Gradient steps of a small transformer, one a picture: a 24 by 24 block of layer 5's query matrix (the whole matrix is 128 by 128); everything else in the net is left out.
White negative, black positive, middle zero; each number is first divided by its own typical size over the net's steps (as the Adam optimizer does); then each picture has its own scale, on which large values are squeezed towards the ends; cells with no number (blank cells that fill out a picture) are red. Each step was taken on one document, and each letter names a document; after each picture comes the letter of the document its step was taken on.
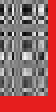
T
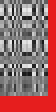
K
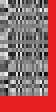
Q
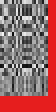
K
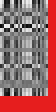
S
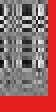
T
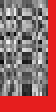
S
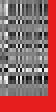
Q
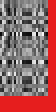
K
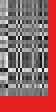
Q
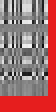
K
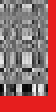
S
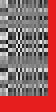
Q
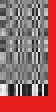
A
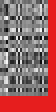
Q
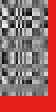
S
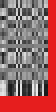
A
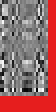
T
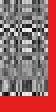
S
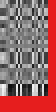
A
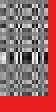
A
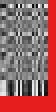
A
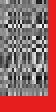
Q
